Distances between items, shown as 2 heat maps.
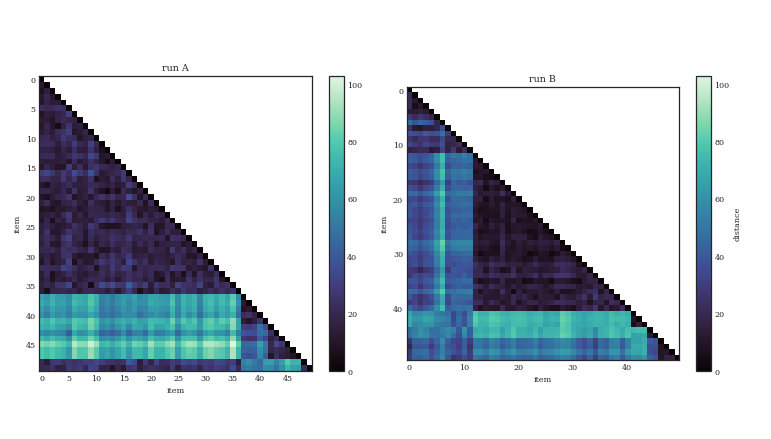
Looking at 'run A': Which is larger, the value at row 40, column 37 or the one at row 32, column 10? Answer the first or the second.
the first
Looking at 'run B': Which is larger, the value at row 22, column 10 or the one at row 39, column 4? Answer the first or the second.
the first
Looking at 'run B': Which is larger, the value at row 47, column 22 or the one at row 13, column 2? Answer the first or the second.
the first
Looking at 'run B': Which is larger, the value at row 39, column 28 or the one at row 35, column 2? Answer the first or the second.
the second
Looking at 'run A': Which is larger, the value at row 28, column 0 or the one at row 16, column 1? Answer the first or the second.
the second
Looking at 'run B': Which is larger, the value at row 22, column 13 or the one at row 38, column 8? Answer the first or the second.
the second
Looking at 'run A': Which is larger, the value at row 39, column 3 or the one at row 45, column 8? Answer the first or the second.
the second
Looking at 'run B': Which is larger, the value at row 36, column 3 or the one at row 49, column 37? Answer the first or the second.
the second
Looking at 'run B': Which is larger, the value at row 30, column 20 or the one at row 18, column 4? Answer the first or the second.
the second
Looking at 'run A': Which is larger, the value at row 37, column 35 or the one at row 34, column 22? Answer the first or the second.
the first
